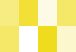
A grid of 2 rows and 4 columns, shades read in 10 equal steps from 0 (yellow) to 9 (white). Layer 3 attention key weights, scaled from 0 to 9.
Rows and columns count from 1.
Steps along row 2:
up down up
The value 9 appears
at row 2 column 2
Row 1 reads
4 1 8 3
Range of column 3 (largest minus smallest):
8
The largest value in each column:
4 9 8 7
